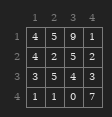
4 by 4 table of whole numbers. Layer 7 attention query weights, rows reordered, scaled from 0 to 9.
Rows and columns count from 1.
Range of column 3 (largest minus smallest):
9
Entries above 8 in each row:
1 0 0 0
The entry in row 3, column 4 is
3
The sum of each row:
19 13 15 9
